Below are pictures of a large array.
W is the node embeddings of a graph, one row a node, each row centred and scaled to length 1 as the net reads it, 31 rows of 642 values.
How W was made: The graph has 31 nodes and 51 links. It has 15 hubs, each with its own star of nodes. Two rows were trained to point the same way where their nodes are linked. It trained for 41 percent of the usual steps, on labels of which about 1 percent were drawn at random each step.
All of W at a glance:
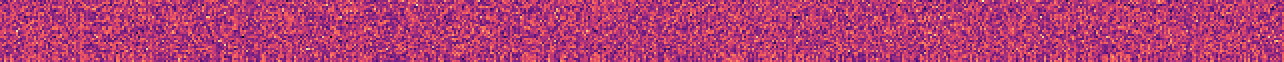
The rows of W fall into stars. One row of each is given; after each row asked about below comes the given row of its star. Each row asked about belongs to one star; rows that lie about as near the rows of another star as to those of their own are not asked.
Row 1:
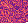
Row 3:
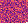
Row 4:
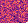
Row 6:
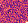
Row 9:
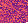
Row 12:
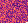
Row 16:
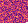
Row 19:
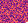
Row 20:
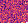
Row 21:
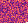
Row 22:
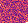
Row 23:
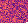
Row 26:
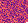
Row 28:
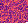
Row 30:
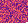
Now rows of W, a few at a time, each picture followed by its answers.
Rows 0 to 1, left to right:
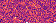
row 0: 23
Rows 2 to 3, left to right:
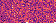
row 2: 19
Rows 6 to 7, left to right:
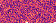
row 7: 20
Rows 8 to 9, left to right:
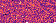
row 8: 9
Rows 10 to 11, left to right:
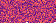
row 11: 28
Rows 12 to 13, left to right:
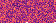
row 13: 3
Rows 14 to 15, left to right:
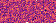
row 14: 21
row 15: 16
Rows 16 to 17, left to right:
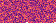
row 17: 26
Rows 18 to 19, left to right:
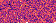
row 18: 6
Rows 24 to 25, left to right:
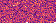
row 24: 22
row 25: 12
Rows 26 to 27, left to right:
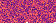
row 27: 4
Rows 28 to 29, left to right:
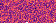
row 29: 30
